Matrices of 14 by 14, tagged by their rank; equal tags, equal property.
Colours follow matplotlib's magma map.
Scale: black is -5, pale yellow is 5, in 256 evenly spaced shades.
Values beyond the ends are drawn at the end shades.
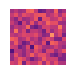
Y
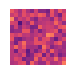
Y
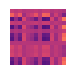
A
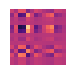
A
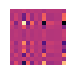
A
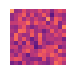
Y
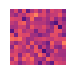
Y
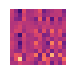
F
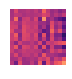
F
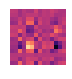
F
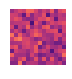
Y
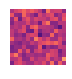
Y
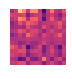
F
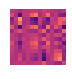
F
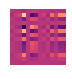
A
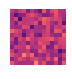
Y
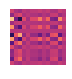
A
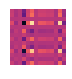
A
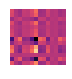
A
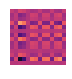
A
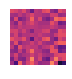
F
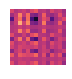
F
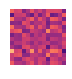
F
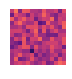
Y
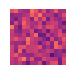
Y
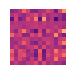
F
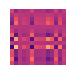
A
